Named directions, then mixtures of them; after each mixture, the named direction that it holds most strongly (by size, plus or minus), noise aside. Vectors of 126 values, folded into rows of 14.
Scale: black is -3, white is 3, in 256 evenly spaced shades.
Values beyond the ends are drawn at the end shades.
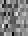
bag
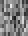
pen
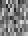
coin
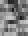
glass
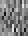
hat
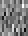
hat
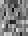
glass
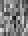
pen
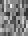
pen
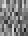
hat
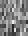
hat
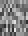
coin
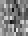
glass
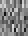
hat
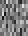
coin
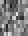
pen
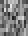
pen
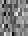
bag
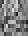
bag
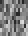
pen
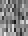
coin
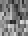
glass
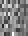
bag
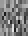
hat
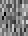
hat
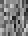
pen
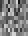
coin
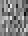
pen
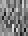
hat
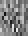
hat
